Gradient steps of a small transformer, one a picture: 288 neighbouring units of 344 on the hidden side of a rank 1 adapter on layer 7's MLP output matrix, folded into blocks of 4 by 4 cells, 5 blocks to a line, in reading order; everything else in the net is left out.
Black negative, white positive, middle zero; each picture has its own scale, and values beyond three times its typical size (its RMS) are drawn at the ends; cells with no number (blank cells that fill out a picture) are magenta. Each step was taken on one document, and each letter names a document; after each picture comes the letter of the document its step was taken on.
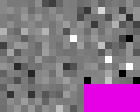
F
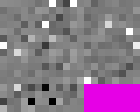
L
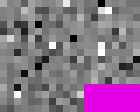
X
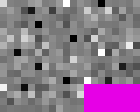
X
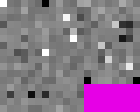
F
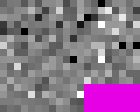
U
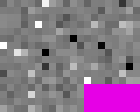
F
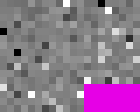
X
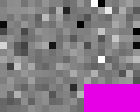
U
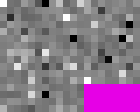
F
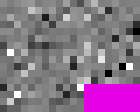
U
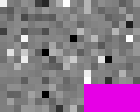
F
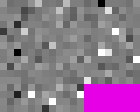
X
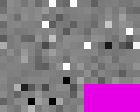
L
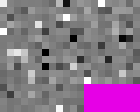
F
